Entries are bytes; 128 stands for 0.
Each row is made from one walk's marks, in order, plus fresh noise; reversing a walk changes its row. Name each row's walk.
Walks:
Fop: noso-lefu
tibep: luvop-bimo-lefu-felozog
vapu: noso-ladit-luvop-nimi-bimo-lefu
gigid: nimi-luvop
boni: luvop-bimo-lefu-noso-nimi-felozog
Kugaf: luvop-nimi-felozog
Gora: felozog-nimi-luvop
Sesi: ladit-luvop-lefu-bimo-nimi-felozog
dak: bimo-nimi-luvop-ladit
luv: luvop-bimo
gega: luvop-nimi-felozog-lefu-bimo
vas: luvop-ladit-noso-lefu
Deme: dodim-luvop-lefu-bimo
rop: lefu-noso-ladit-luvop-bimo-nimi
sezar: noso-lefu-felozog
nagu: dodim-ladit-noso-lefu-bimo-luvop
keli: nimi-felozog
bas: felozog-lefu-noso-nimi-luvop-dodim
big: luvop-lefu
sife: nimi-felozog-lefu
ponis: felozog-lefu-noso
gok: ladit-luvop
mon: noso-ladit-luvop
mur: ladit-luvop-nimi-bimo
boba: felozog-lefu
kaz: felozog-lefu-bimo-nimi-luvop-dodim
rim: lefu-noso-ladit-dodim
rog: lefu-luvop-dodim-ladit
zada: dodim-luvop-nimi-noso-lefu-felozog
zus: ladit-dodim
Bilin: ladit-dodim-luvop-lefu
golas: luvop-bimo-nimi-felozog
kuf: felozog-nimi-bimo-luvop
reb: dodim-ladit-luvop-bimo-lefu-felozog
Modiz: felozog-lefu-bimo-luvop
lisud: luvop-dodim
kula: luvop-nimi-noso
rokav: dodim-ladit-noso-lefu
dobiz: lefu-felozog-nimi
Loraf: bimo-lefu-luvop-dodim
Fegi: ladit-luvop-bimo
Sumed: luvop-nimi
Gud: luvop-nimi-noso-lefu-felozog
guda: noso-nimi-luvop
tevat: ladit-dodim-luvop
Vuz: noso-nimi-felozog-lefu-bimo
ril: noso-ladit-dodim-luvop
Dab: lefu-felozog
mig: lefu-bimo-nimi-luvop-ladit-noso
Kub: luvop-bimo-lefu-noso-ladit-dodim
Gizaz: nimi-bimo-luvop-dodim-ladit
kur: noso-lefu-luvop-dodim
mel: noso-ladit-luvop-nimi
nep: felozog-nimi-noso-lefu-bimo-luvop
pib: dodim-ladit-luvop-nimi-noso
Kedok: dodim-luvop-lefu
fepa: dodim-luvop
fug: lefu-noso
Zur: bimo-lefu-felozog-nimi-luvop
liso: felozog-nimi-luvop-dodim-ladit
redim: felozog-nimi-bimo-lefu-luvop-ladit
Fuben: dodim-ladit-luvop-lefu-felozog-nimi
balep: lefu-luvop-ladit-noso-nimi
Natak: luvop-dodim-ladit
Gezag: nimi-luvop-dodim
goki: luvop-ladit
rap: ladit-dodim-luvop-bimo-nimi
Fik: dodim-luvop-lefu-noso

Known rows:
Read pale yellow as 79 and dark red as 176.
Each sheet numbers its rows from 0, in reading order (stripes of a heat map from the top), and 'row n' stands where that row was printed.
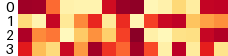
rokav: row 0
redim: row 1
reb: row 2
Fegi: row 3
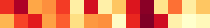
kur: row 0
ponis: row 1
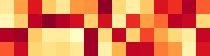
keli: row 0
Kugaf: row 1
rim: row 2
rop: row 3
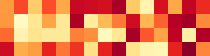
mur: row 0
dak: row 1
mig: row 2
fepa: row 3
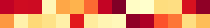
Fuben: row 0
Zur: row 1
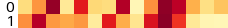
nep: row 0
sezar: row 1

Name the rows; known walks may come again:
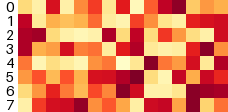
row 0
redim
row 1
Deme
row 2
rim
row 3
fepa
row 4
mig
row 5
mur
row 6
Gezag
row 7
Gud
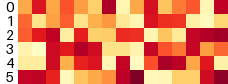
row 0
balep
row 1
Dab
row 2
zada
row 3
gega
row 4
kuf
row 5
Fuben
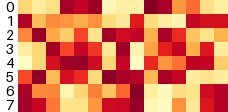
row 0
tibep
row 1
Kedok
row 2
vapu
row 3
Gora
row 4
Kugaf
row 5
mon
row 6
reb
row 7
Bilin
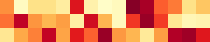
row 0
Zur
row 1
sezar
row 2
gigid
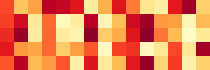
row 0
lisud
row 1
fug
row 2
Fop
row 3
rog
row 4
kur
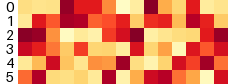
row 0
big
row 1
kula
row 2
nagu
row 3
Fik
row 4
keli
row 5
rop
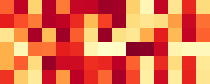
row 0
gok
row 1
Natak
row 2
liso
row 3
Modiz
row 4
goki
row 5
Fegi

